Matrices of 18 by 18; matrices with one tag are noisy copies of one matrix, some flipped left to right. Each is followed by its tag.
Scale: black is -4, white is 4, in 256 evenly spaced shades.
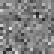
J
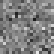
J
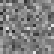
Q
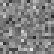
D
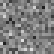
D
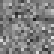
J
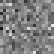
Q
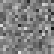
Q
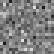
D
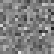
Q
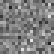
D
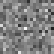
Q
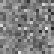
Q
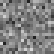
D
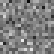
D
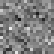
J
